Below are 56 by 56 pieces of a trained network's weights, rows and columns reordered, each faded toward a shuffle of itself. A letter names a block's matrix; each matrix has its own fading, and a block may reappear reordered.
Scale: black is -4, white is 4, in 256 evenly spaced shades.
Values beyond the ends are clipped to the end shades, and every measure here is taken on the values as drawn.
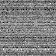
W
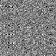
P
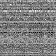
W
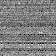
W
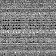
W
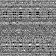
W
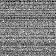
W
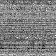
W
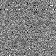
P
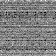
W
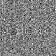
P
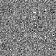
P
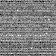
W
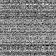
W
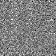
P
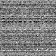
W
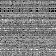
W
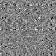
P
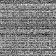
W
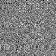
P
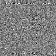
P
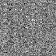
P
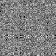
P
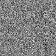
P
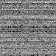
W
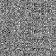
P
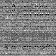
W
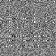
P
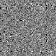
P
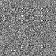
P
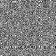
P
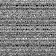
W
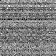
W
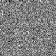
P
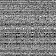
W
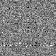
P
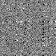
P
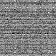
W
